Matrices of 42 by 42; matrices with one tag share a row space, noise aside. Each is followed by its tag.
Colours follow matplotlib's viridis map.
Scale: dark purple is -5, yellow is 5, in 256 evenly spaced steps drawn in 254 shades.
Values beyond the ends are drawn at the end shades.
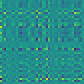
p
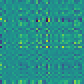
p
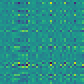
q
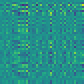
q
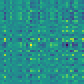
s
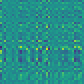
p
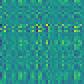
p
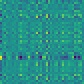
p
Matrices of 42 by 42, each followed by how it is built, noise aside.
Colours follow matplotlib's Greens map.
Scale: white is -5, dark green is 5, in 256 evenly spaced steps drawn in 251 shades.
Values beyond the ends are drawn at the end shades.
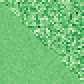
upper triangular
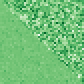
upper triangular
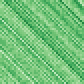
Toeplitz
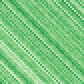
Toeplitz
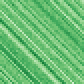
Toeplitz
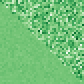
upper triangular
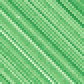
Toeplitz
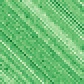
Toeplitz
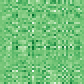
low rank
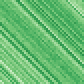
Toeplitz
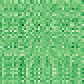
low rank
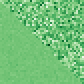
upper triangular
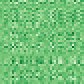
low rank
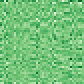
low rank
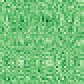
low rank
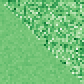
upper triangular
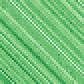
Toeplitz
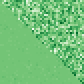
upper triangular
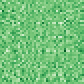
low rank
